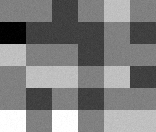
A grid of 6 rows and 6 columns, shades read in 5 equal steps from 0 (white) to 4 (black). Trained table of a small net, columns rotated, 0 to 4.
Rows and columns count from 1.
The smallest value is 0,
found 2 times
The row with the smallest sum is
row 6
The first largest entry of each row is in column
3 1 4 6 2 2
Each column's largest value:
4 3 3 3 2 3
